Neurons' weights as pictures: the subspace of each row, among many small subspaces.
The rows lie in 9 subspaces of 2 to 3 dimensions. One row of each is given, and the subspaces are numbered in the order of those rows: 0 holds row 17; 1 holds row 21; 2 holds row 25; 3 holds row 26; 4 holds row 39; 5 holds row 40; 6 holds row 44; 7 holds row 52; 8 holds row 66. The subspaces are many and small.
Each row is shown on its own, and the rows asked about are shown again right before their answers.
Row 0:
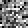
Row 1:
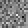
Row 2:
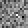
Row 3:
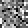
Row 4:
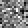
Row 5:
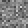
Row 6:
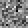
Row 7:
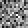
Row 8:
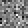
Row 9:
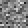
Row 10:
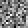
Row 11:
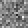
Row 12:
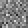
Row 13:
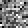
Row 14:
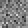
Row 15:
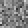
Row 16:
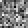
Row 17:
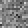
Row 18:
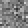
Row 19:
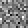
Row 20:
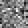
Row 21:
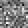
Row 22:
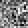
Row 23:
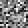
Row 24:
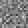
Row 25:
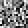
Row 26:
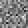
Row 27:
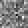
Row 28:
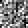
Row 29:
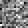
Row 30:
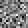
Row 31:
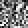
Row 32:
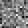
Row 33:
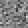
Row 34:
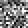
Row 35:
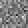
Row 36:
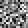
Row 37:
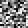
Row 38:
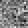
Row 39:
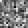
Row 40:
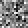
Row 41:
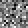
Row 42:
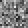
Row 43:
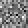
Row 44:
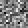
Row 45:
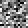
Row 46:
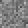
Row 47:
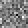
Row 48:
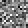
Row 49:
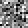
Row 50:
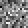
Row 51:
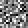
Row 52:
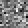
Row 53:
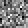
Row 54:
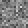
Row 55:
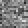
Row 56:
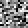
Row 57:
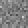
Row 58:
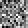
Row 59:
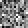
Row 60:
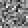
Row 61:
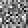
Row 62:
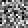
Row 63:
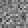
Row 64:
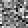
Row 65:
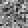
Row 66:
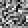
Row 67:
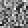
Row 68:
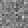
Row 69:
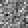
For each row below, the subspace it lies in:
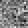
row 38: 2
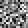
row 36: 6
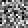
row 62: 1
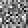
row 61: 3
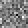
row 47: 3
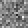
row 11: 5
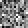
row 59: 4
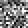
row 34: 1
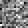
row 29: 0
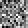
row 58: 4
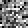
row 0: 0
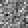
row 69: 8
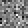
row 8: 1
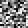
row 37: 0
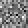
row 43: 3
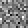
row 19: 1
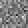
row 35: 3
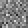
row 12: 4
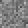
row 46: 8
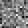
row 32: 7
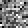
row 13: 0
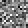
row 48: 8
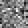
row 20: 6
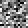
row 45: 0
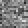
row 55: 2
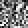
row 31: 2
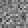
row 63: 7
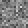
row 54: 8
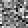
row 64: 7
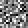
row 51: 6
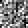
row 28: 8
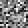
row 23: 3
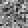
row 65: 1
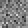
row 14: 4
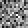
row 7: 5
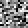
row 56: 7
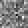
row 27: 5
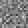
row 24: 7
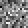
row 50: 1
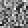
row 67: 2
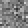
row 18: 3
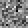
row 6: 8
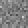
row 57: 1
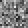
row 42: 4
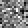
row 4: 6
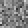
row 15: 2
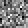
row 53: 2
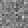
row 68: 5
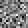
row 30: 6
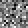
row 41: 2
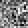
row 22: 2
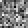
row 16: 4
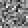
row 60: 8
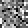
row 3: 6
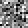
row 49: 1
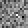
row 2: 5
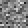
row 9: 0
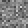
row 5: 8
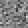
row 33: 7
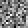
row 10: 0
